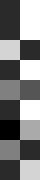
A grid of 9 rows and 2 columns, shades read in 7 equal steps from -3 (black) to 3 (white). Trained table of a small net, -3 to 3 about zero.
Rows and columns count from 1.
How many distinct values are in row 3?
2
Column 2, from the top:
3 3 -2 3 -1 3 1 -2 2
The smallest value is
-3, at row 7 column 1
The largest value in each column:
2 3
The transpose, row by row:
-2 -2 2 -2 0 -2 -3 0 -2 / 3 3 -2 3 -1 3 1 -2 2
